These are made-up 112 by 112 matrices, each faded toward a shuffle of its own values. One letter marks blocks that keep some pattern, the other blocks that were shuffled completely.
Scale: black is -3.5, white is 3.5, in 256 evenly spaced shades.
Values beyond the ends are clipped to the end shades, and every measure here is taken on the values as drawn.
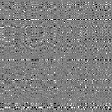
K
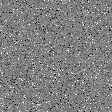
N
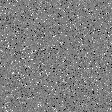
N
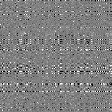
K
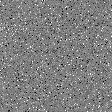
N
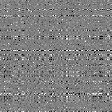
K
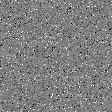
N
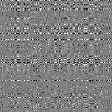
K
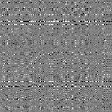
K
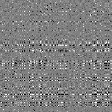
K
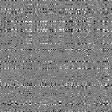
K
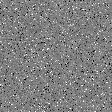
N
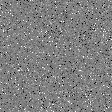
N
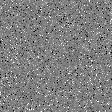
N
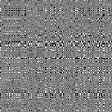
K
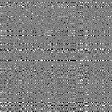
K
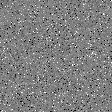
N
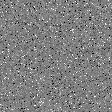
N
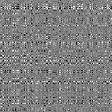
K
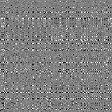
K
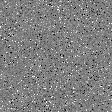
N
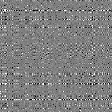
K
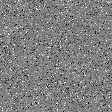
N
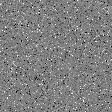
N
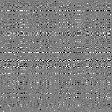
K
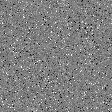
N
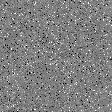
N
